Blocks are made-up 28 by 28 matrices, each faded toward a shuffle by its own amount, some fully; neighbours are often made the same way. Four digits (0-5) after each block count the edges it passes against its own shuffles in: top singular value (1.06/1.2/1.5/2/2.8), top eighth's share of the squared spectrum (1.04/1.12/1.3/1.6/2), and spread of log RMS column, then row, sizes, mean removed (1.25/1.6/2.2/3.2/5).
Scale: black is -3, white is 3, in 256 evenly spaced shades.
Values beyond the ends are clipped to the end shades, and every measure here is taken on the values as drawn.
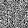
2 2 0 0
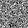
1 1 0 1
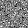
0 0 0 0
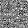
2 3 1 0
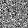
0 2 0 0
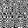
3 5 2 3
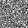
2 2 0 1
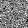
0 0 0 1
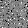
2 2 0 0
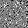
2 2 0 0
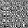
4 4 2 2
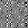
4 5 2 2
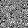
2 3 0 0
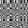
4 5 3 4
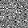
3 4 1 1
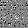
3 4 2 1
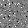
2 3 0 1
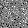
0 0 0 0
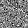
0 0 0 0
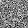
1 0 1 0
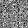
2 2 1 1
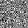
3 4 2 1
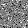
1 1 0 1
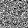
1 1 0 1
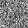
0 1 0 0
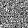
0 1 0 0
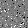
1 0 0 0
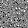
1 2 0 0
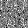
2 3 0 0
